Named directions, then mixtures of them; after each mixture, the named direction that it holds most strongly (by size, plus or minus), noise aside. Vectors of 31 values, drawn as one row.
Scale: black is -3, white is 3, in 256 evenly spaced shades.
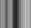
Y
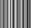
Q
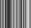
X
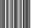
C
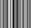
Q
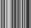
X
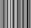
Q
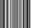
C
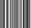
C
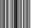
C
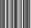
C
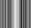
Y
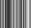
X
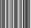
C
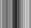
Y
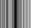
Y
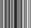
Q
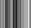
Y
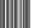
C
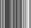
X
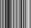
X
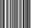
C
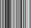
X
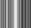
Y
